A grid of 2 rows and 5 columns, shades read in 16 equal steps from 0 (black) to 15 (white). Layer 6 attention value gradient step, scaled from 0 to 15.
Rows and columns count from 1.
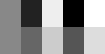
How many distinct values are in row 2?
5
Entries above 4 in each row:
3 5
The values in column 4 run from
0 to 5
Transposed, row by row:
8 8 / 2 6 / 14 12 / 0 5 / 15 13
